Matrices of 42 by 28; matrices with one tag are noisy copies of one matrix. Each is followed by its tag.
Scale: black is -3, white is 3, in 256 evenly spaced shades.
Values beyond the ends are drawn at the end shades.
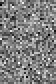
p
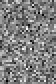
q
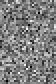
q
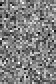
p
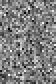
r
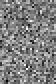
q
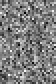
r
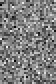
p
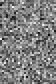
p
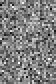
p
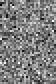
p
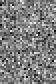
p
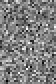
q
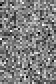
p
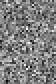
q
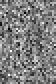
r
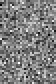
p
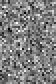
r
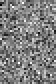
p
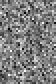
r
